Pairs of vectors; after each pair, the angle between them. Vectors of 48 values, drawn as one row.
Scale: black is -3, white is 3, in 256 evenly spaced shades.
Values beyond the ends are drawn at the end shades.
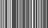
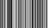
nearly opposite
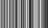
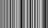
partly aligned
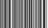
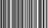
partly aligned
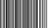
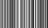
partly opposed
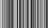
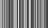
nearly parallel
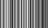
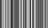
partly aligned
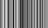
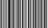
orthogonal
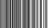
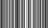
orthogonal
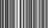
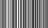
orthogonal
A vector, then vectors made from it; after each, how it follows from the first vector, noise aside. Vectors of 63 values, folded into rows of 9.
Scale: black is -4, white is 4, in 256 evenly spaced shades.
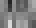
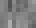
shrunk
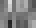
negated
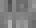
shrunk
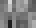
negated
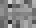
sign-scrambled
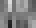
negated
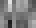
negated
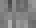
shrunk
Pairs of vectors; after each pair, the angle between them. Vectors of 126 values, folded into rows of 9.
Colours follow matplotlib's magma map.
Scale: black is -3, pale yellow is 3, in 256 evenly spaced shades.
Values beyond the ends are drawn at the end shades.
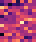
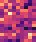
partly opposed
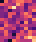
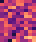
nearly parallel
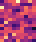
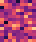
nearly opposite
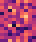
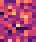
nearly parallel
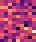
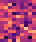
nearly parallel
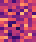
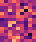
nearly opposite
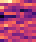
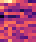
nearly parallel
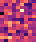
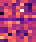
nearly parallel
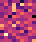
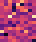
nearly opposite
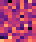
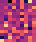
nearly parallel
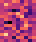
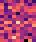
partly opposed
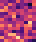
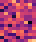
nearly opposite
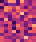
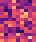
orthogonal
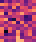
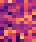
partly opposed
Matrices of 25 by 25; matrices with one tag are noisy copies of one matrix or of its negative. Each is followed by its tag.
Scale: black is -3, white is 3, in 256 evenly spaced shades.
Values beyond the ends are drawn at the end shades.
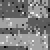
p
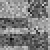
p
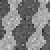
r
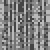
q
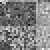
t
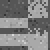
p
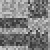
p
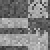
p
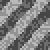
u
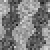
r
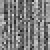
q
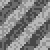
u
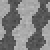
r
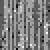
q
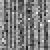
q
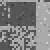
t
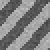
u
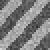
u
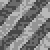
u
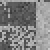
t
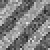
u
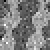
r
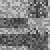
p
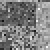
t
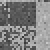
t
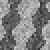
r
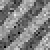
u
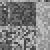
t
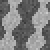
r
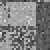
t
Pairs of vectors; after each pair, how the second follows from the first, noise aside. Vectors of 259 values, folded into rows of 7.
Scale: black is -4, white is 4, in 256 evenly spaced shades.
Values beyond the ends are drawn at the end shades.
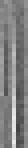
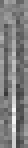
copied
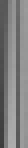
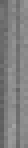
shrunk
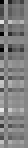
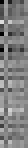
copied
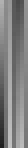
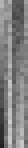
copied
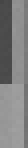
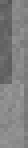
shrunk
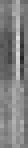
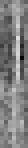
copied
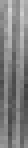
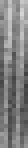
copied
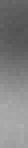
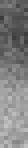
copied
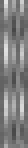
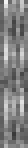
copied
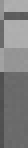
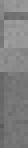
shrunk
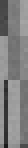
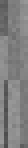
shrunk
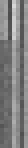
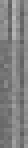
shrunk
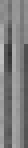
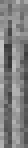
copied
